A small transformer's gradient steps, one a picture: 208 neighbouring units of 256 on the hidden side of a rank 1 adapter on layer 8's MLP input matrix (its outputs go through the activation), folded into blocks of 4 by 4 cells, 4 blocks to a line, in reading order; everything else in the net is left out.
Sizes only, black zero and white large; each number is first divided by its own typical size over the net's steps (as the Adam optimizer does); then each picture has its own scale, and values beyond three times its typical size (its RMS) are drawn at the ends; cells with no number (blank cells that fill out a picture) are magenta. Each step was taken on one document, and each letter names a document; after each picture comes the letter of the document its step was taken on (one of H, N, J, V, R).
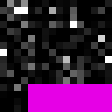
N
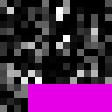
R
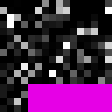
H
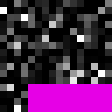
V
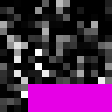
R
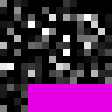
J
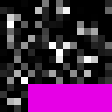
H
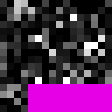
J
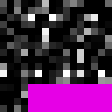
V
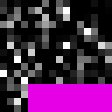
H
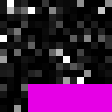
N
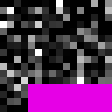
R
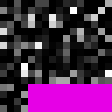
V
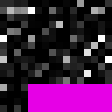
N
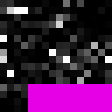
N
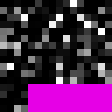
V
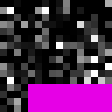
H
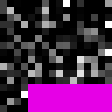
H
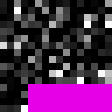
V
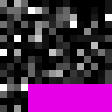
J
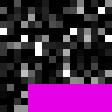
V
